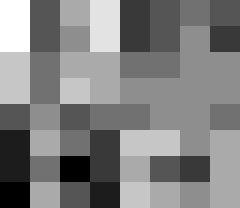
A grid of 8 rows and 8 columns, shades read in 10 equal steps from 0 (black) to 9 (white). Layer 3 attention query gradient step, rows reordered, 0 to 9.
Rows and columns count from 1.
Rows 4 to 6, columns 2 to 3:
4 7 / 5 3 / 6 4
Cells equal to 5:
13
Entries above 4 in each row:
3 4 5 7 3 5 2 5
